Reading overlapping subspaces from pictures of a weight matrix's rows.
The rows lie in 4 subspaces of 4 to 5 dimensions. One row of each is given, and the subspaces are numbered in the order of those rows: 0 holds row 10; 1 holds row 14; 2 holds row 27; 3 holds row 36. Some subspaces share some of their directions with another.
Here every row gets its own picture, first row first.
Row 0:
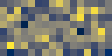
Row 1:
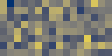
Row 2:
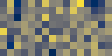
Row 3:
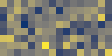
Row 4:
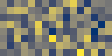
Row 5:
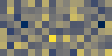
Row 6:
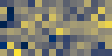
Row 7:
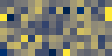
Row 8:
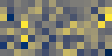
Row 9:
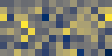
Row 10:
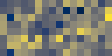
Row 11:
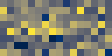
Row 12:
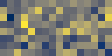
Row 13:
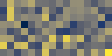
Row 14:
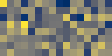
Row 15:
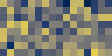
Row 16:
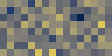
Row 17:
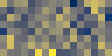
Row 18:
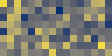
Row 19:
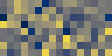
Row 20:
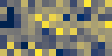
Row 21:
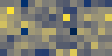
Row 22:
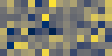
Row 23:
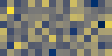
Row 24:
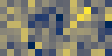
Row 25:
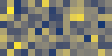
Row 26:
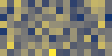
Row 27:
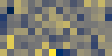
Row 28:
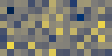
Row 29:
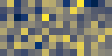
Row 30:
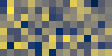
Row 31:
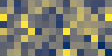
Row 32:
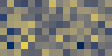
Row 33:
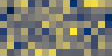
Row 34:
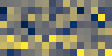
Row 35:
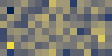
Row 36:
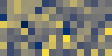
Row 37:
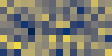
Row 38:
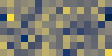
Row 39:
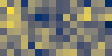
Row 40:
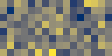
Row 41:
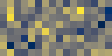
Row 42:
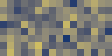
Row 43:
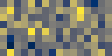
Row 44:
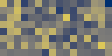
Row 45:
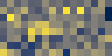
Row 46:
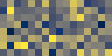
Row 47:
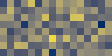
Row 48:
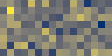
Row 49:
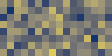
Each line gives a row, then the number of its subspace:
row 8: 0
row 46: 0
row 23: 2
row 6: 2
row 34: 0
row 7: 0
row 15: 1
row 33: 2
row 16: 1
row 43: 0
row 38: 0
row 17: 3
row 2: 1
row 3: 2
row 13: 3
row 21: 2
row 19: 3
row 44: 2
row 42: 3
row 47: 1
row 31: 3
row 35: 1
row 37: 0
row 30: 3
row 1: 3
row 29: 1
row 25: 3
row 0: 1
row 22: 0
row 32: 0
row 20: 2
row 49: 3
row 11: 0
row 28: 1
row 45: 0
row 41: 0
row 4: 3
